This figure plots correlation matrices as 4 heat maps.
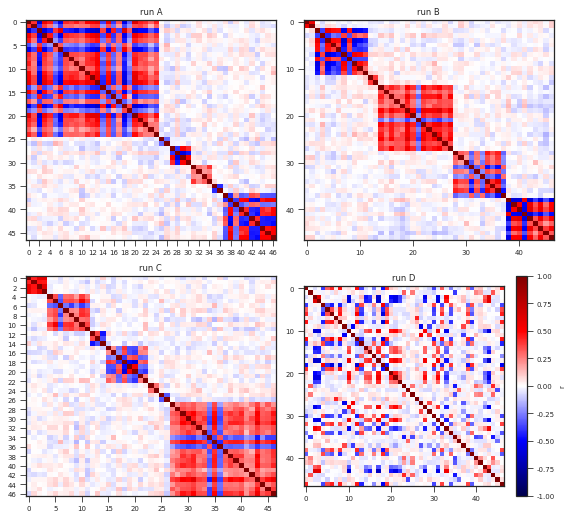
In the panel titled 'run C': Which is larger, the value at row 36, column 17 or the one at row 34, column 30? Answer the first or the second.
the first
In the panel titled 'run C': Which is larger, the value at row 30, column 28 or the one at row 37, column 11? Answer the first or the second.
the first
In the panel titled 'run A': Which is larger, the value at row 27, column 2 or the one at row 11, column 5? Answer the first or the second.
the first
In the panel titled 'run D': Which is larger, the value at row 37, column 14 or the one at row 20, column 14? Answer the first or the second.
the second
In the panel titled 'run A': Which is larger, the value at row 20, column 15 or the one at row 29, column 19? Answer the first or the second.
the first
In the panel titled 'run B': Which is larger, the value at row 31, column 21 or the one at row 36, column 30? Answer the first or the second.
the second
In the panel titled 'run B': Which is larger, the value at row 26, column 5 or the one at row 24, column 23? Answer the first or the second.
the second
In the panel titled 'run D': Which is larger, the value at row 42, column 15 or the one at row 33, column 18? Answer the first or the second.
the second
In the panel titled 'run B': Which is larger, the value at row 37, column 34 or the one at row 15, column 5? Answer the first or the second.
the second
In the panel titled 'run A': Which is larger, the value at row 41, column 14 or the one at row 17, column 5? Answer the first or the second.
the first
